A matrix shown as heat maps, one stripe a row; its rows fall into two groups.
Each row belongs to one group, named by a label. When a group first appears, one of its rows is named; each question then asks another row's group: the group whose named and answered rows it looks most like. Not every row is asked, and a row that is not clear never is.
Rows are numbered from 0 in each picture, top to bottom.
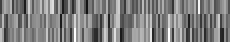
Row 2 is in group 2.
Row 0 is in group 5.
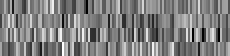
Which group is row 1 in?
5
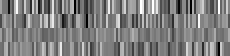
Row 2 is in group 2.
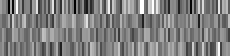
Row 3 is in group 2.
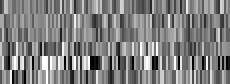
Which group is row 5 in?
5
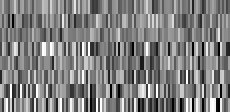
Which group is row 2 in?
2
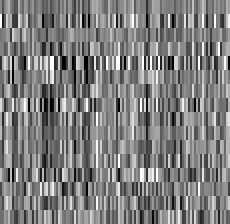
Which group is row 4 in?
5
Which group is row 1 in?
2
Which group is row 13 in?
5
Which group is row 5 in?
5
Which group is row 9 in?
2
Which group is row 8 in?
2
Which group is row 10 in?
2
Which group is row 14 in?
2
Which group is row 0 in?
2
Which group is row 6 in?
2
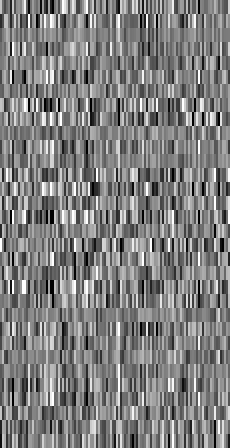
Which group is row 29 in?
2
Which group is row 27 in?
5
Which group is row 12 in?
2
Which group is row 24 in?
5
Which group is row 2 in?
5
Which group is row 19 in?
2
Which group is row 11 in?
5
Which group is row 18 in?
5
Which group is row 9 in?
2
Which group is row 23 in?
5
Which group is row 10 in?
5
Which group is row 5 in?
5
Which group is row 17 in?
2
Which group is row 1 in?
5
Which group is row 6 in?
5
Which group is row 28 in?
5
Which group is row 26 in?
5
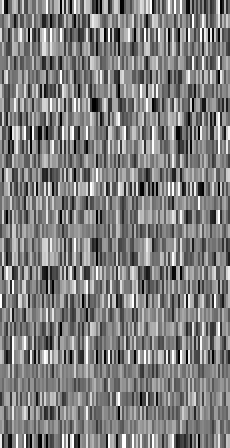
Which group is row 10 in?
5
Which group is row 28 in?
5
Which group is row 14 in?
5
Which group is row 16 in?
5
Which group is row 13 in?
5
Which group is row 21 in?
2
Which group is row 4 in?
2
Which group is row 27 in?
2
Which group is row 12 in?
2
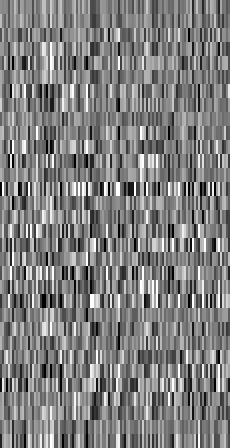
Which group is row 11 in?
5
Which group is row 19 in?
5
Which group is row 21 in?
2
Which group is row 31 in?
5
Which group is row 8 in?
5
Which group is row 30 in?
5
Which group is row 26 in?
2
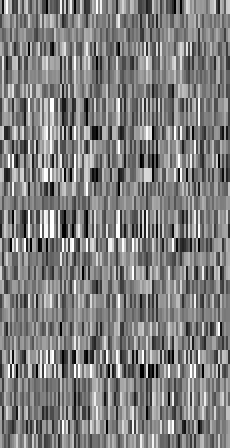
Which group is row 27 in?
2
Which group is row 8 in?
5
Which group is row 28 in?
2
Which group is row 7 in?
5
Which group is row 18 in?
2
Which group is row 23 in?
2
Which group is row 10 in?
5
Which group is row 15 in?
5
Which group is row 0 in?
2
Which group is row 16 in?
5
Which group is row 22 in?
5
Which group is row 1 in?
5
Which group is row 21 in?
5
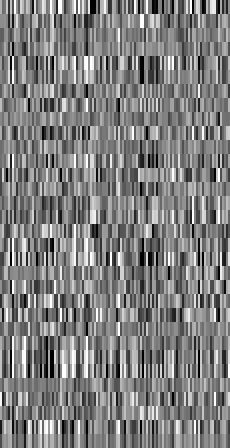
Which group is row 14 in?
2
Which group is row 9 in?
2
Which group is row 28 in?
2
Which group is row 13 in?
5
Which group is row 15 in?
2
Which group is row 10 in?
5
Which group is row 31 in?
5
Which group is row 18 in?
5
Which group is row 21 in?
5
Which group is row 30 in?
5
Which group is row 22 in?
2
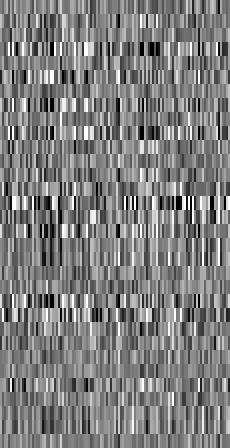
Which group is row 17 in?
2
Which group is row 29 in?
2
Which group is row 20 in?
5
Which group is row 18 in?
2
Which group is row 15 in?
2
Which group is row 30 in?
2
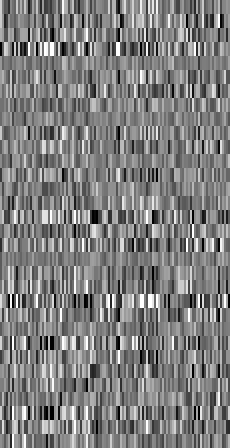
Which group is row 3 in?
5
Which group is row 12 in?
5
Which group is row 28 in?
2
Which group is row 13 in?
2
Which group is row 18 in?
2
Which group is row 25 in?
5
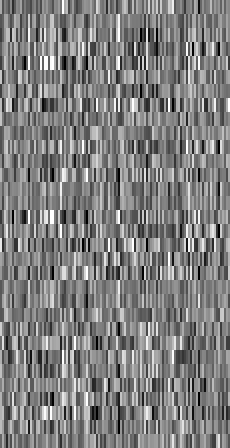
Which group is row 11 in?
2
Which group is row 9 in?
2
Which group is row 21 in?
5
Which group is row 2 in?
5
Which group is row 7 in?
2
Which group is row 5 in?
2
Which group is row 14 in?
2
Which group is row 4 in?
5
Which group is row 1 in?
5
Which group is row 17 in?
2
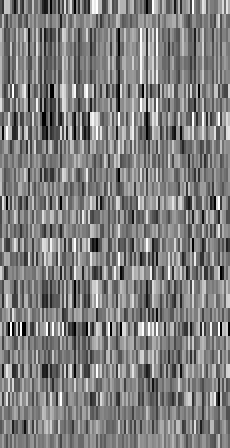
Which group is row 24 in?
2
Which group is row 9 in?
2
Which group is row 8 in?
2
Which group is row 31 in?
2
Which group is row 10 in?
5
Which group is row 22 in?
5
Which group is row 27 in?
5
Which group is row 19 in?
2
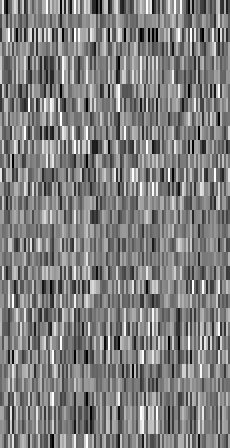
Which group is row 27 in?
5
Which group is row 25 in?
5
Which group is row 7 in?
5
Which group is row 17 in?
5
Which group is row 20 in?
2
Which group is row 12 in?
2
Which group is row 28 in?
5
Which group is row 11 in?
5
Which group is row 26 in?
5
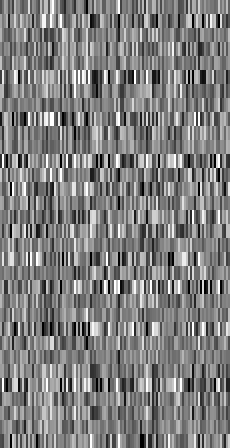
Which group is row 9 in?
2
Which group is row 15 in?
2
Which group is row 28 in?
5
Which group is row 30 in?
5
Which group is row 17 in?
5
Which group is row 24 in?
5
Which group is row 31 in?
5
